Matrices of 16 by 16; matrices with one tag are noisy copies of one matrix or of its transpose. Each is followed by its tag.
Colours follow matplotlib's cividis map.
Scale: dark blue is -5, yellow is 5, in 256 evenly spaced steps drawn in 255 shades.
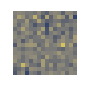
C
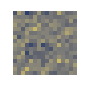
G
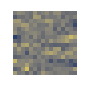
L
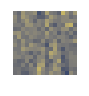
L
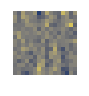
L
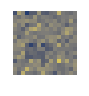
G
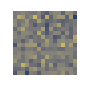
C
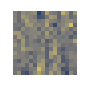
L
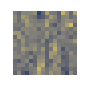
L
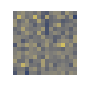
C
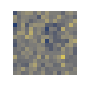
G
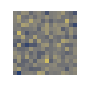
C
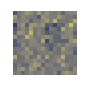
G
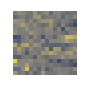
L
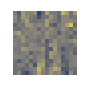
L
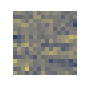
L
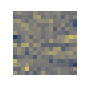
L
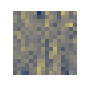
L
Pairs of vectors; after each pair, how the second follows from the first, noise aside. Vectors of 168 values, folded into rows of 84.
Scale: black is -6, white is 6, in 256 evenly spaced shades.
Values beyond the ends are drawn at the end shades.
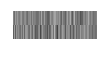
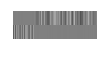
partly zeroed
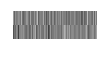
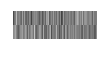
wrapped around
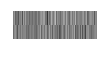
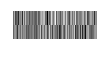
scaled up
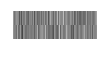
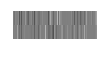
partly zeroed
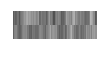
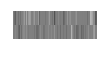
partly zeroed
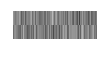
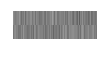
shrunk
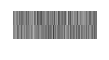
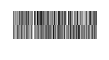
scaled up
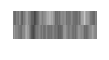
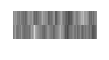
wrapped around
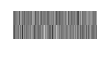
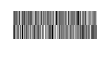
scaled up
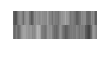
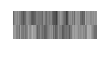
wrapped around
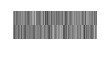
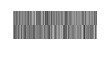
copied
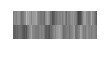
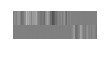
partly zeroed
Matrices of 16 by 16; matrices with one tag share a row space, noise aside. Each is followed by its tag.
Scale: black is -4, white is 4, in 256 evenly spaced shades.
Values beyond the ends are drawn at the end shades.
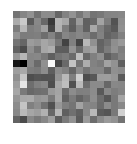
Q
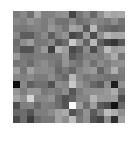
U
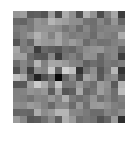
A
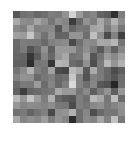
U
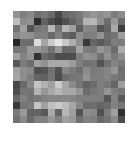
A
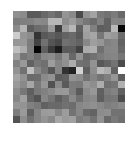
A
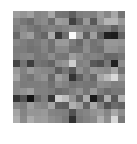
U
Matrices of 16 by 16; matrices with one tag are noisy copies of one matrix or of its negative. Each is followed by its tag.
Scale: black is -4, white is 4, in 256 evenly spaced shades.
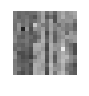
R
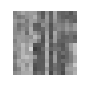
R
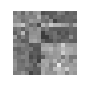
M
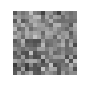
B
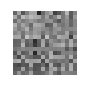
B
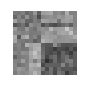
M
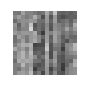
R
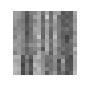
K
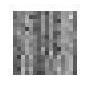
K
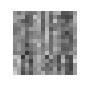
K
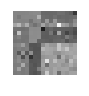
M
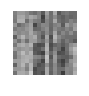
R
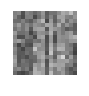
R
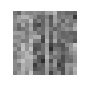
R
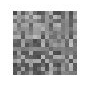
B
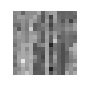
R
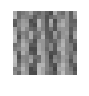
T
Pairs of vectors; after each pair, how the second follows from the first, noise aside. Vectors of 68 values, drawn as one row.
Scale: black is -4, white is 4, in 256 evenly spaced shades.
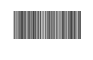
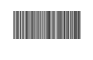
shuffled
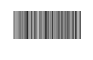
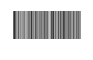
shuffled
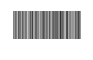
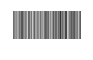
sign-scrambled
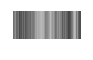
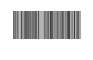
sign-scrambled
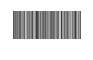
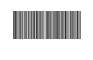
shuffled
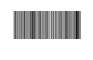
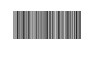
shuffled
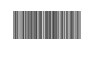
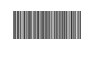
shuffled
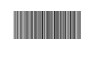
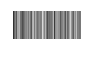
sign-scrambled
